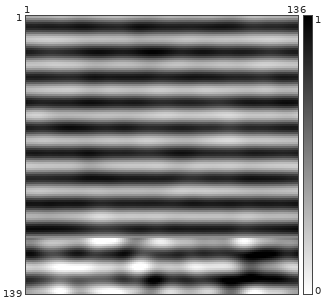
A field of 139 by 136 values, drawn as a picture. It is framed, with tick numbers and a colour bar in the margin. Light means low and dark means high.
Stripes: horizontal, repeating 11 times. Ninth with the lowest average: bottom left. Seam: horizontal, 80% of the way down, the top part calmer. Slope: none.
